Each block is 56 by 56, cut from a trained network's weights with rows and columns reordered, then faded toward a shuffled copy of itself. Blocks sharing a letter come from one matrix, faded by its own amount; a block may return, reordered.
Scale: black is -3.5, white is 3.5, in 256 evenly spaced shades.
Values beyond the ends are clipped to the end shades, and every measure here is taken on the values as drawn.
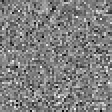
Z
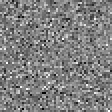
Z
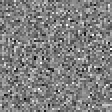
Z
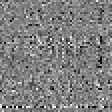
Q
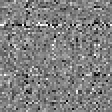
Q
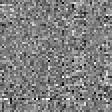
Q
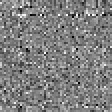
Q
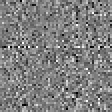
Q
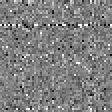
Q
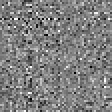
Q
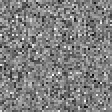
Z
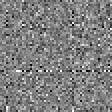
Q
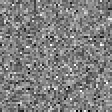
Z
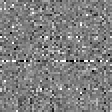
Q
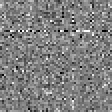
Q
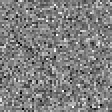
Z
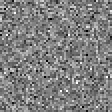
Z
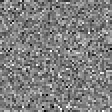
Z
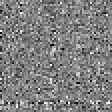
Q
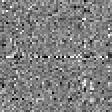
Q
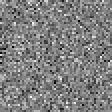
Z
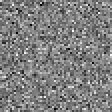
Z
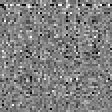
Q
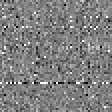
Q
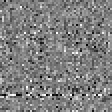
Q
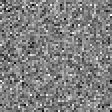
Z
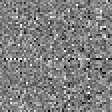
Q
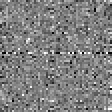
Q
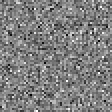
Z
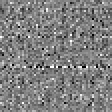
Q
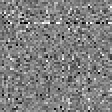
Q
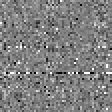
Q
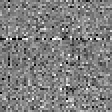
Q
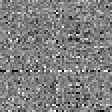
Q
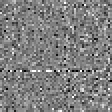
Q
